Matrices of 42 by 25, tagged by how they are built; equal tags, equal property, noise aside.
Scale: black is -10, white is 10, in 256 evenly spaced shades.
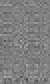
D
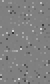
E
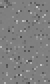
E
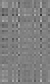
D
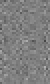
D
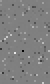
E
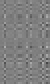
D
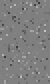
E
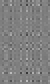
D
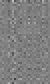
D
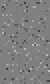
E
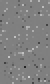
E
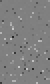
E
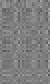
D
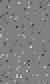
E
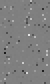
E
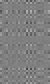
D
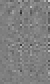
D
